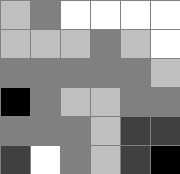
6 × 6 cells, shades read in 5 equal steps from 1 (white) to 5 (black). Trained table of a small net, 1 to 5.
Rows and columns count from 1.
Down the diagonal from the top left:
2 2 3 2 4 5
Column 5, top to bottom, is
1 2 3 3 4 4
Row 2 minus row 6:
-2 1 -1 1 -2 -4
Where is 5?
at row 4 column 1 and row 6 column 6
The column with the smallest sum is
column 4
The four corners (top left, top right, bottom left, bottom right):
2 1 4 5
